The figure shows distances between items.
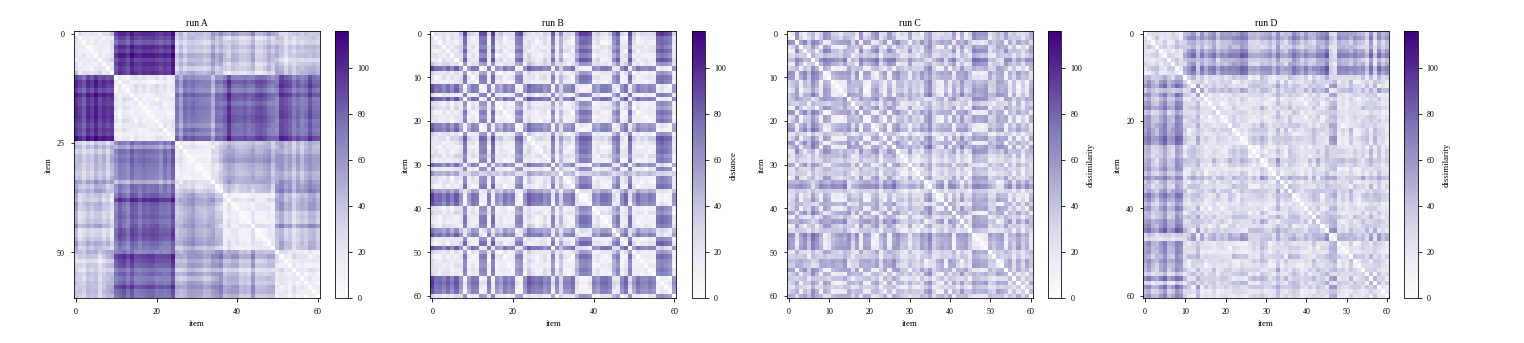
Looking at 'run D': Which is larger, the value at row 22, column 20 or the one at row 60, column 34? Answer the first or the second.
the first
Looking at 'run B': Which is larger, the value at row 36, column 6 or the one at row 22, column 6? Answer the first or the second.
the second
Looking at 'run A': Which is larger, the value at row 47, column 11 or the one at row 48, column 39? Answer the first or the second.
the first
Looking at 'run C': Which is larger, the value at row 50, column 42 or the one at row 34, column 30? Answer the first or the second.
the second
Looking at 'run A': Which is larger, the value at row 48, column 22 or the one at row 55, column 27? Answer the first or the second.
the first
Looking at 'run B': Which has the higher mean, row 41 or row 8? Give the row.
8
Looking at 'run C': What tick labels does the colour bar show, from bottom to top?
0, 20, 40, 60, 80, 100
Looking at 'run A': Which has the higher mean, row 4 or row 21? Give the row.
21
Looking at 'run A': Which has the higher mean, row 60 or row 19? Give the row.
19
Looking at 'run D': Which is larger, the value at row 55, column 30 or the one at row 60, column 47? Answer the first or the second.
the second
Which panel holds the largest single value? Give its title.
run A
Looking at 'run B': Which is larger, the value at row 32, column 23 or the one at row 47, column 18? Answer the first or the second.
the first
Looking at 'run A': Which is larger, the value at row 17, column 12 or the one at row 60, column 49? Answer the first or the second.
the second
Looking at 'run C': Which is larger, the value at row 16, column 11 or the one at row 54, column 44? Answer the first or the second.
the second
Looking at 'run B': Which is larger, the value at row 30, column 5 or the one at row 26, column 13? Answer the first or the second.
the second
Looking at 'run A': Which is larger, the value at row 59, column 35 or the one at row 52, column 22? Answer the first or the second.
the second
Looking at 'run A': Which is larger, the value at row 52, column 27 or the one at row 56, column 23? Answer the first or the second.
the second
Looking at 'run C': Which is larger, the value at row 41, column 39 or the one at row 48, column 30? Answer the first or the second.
the first
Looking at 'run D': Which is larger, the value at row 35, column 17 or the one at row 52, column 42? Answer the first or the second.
the second
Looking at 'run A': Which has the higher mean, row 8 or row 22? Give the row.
22
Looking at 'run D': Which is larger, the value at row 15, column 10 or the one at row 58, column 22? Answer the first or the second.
the second
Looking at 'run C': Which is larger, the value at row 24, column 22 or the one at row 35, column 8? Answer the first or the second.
the second
